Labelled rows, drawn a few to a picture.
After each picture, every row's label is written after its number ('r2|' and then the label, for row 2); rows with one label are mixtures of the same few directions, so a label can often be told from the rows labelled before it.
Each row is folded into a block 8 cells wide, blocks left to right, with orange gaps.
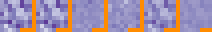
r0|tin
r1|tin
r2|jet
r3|jet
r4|tin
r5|tin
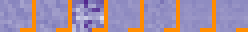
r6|tin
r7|tin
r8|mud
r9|tin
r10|jet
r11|mud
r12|mud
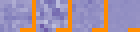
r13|mud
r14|tin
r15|jet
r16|jet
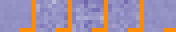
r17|mud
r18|jet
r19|mud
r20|jet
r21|tin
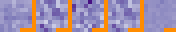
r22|mud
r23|tin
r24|jet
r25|tin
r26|jet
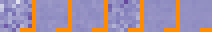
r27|jet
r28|mud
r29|tin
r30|jet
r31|mud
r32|mud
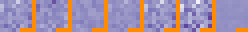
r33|jet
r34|jet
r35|tin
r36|jet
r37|jet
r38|jet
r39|mud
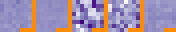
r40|jet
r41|mud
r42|tin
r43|jet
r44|mud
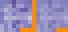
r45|mud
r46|mud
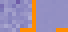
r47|jet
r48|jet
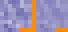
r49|tin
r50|tin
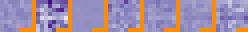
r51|tin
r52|mud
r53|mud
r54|jet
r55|mud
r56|mud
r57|mud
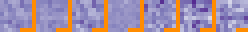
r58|tin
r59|mud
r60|tin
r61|jet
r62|jet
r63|mud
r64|mud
